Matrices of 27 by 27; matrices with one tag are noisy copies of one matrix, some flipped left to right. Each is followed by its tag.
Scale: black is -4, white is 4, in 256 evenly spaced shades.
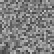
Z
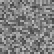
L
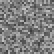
L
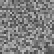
Z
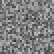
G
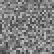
Z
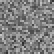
L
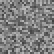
L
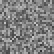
G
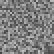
Z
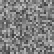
G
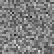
Z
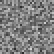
L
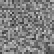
Z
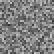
L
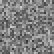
G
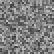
L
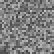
Z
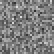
G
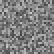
G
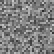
L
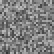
G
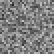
L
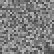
Z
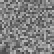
Z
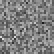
G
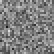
G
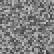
L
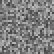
G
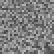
Z
